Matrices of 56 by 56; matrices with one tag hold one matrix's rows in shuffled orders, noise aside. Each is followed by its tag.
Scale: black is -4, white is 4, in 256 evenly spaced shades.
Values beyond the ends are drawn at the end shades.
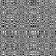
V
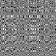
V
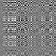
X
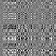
X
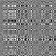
X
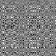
V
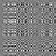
X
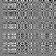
X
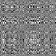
V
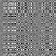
X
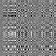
X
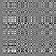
X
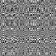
V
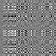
X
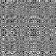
V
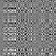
X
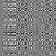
X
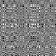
V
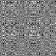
V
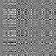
X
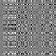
X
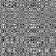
V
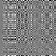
X
